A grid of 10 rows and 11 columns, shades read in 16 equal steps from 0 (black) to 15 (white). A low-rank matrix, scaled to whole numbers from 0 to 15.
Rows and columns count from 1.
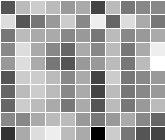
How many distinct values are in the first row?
8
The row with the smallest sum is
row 10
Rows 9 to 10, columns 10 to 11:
8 6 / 5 4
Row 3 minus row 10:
4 1 -3 -4 -3 -1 7 -1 1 4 6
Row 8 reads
6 12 11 10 7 10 5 11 7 9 11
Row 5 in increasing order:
5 7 7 9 9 9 10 11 11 13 15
